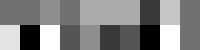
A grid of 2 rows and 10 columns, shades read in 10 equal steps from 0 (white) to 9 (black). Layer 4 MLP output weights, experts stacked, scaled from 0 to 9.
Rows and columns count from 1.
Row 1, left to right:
5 5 4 5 3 3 3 7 2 5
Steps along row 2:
up down up down up down up down up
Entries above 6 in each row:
1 3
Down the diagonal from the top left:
5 9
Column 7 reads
3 6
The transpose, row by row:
5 1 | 5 9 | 4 0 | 5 6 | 3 4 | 3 7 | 3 6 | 7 9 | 2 0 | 5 5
